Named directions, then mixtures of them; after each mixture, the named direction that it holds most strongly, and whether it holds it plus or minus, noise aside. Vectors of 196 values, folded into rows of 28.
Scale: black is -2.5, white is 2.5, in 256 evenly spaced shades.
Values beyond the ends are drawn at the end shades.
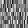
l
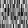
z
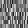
l, plus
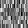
z, plus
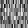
z, minus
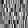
l, minus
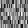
z, minus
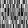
z, plus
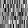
z, plus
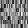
z, minus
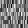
l, plus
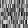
l, minus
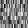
z, minus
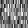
z, minus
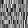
l, minus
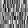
l, plus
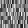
l, plus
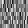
l, plus
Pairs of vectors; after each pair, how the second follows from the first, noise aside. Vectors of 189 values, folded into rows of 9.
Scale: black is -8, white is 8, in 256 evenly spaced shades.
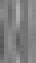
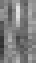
scaled up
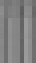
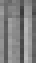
scaled up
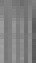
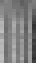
scaled up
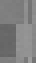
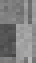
scaled up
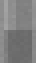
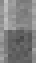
scaled up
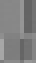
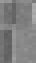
reversed
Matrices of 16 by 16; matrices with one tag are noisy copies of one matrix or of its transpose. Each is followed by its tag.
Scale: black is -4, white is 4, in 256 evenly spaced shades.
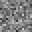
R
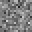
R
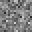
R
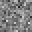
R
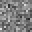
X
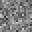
R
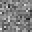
X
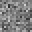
X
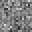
X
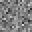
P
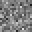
R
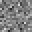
P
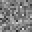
R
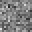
X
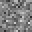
R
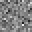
P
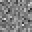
P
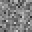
R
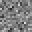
P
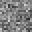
X
